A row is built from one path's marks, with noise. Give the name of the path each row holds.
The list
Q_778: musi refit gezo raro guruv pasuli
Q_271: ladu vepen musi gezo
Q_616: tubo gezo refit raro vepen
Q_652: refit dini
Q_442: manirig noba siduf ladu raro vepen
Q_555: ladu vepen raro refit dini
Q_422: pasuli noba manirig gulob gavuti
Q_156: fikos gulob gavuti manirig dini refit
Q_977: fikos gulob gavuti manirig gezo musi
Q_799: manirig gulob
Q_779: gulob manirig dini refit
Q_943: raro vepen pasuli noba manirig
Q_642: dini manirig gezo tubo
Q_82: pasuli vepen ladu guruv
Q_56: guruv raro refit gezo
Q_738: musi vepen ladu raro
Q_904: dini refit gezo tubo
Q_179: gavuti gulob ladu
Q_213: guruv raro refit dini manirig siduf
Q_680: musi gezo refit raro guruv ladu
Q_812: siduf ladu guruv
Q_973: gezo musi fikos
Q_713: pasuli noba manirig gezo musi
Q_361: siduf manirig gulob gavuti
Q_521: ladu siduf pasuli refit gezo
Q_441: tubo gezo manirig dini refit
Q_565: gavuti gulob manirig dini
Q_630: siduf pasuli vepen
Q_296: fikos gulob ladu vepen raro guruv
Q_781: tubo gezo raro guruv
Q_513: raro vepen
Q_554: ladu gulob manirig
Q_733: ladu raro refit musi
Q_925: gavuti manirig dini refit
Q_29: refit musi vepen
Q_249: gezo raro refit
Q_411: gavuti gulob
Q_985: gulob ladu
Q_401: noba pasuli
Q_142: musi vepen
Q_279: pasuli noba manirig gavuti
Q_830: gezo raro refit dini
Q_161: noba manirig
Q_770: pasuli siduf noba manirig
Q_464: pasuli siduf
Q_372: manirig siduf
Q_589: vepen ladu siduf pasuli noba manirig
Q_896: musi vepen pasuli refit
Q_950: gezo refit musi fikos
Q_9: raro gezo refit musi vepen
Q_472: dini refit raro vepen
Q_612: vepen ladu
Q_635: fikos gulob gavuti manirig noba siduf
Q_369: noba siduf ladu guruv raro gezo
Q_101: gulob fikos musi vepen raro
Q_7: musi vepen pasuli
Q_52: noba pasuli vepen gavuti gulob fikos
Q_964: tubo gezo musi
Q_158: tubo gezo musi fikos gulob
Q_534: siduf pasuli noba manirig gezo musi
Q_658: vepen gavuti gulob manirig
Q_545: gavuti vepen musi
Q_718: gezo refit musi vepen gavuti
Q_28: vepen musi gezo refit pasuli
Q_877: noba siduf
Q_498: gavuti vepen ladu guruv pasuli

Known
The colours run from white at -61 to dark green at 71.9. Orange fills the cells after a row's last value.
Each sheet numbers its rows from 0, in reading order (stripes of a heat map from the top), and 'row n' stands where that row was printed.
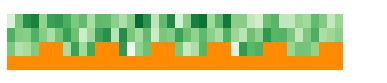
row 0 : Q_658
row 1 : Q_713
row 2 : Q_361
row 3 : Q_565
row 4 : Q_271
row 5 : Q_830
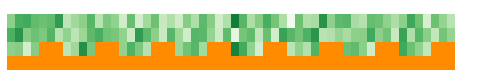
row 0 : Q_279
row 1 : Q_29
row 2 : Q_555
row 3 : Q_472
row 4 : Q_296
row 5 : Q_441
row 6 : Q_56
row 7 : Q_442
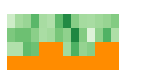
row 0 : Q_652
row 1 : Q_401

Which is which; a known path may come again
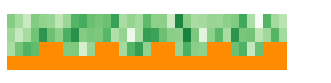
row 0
Q_896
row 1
Q_279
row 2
Q_9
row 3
Q_401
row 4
Q_589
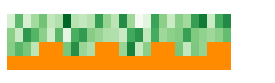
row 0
Q_555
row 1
Q_781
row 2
Q_82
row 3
Q_411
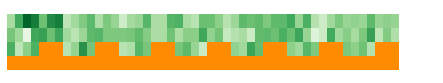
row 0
Q_977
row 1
Q_29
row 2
Q_652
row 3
Q_56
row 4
Q_950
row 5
Q_877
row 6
Q_249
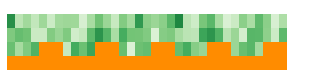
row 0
Q_464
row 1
Q_28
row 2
Q_372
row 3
Q_778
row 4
Q_472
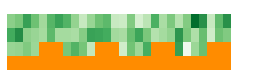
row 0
Q_161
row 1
Q_680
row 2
Q_904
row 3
Q_361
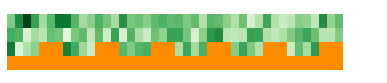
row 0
Q_635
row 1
Q_296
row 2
Q_158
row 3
Q_713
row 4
Q_616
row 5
Q_642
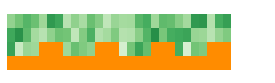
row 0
Q_554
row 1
Q_830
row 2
Q_545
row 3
Q_799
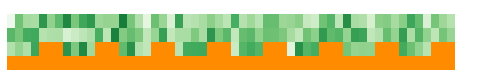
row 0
Q_441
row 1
Q_101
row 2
Q_369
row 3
Q_7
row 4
Q_964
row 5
Q_271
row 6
Q_812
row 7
Q_442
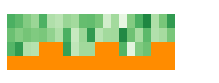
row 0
Q_943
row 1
Q_213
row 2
Q_779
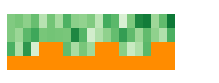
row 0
Q_733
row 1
Q_985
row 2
Q_565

